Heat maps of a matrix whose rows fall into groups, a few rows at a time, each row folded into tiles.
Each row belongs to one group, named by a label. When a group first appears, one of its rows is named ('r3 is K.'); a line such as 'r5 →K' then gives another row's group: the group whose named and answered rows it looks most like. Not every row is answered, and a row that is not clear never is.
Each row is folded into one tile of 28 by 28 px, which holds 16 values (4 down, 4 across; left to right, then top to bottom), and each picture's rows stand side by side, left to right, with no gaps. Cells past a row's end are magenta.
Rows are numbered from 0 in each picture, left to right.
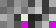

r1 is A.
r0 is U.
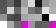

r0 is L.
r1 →U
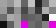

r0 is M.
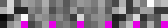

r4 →A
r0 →A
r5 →A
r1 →M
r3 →M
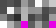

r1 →A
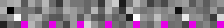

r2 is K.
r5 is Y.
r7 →U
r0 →M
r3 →L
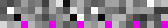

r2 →U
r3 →L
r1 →L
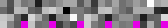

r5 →A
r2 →M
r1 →Y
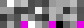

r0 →A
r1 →L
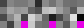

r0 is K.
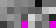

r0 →M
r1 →Y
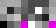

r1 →L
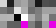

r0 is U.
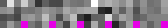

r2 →K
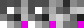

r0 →L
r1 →L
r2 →Y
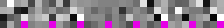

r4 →M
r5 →U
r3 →M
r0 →A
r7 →U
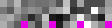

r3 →L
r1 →K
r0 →Y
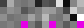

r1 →Y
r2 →U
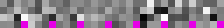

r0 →U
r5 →A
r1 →Y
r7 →L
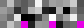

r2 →M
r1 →A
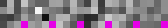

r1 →L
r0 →A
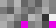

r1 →U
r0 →Y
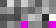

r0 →A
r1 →U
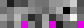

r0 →Y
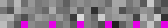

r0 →Y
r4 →M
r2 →U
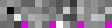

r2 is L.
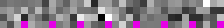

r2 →U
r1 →L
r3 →U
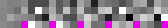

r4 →L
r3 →Y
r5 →U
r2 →L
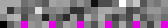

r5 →K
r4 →A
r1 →L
